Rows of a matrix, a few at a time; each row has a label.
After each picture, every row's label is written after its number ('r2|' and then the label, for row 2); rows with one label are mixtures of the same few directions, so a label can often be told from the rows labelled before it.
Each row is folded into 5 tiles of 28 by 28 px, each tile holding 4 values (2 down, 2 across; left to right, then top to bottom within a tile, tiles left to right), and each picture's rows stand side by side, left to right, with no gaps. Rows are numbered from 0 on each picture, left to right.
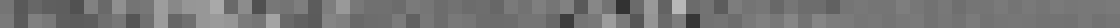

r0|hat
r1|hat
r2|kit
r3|hat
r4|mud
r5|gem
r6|mud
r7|gem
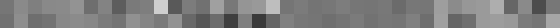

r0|hat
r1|gem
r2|mud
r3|hat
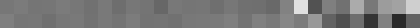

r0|mud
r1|gem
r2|gem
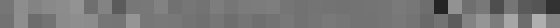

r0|hat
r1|gem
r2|hat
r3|gem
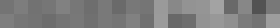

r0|mud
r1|hat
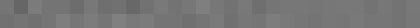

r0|gem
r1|mud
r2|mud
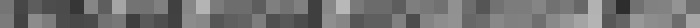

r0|hat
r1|kit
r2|kit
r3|kit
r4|kit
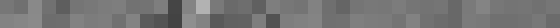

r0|kit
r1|kit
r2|kit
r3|kit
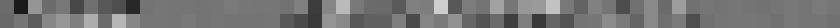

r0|gem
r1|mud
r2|kit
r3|gem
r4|mud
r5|mud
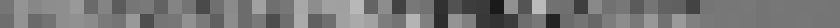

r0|hat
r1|mud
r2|hat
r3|hat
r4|gem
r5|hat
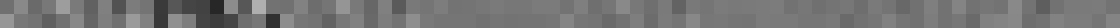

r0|mud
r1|hat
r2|mud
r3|gem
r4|mud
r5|hat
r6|mud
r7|kit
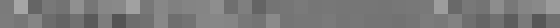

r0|gem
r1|hat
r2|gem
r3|gem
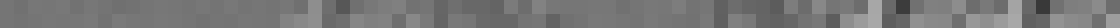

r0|gem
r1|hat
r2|kit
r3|hat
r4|mud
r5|hat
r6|kit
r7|kit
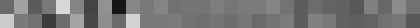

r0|mud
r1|gem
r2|hat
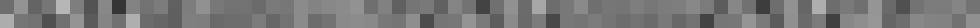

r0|mud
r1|kit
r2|hat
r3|mud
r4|gem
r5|mud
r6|kit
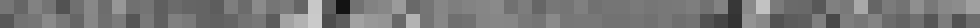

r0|mud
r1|hat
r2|kit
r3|hat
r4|gem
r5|kit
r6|gem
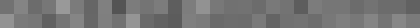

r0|mud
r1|kit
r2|gem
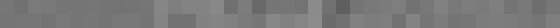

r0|gem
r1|hat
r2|kit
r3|hat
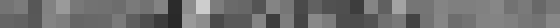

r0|kit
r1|kit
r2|hat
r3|hat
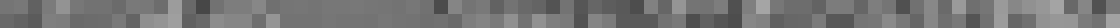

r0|kit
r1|kit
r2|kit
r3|gem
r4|hat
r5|kit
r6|mud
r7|hat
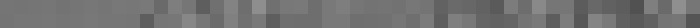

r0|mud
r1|mud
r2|kit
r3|hat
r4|hat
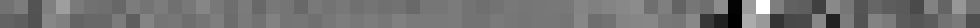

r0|kit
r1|mud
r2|gem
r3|kit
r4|hat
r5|kit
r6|hat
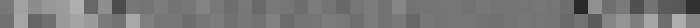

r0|hat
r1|mud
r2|mud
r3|hat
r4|gem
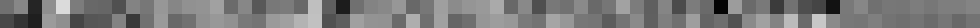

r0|kit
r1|hat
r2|kit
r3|hat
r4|mud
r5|gem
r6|gem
